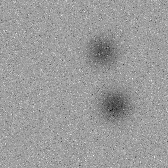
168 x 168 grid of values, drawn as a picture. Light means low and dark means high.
There are two bumps. No overall slope runs across the table. No single row or column stands out from its neighbours. The halves do not mirror each other.
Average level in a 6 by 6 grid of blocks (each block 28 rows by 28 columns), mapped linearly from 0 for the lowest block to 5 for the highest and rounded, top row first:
0 0 0 0 0 0
0 0 0 5 1 0
0 0 0 3 1 0
0 0 0 3 5 0
0 0 0 1 2 0
0 0 0 0 0 0
